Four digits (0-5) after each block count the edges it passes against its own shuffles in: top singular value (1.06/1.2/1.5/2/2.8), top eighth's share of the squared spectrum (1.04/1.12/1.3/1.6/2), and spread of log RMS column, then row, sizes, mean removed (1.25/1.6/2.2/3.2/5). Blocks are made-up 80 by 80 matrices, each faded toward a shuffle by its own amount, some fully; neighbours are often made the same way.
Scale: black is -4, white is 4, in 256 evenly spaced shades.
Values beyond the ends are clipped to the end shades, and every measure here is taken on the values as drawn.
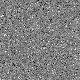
0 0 0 0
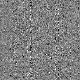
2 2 3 0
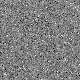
0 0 0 0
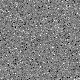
0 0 0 0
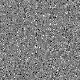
1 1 2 0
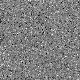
0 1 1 0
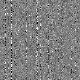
3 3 3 0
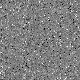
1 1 1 0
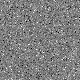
0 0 0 0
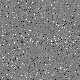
0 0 0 0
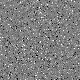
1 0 0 0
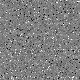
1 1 0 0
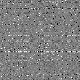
4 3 0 2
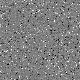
0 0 0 0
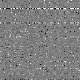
4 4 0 2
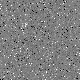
0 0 0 0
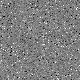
1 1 0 0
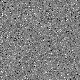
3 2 1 0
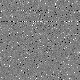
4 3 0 1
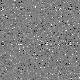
3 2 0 1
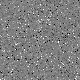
1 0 0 0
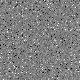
2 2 0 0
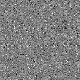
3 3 1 1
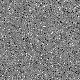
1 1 0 0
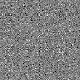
4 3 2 1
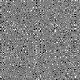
4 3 2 2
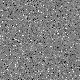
2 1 0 0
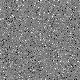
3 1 0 0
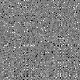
4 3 2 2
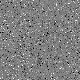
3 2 0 0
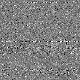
3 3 0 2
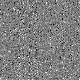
1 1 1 0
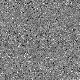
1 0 0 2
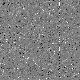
2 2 1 1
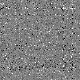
2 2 2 2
